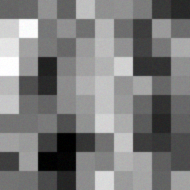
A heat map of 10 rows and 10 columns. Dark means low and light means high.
Neither half mirrors the other. Stripes running up and down repeat 2 times from left to right. The centre is the smoothest part. On average the colour sits 50% of the way up the scale.
